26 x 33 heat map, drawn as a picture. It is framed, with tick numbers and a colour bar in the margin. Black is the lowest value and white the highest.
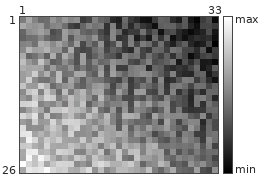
Ninth with the highest average: bottom left. Ninth with the lowest average: top right. Slope: up to the bottom left. Mirror symmetry: none.
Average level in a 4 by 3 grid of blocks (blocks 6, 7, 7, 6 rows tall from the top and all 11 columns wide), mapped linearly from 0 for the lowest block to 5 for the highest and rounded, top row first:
310 / 321 / 432 / 542
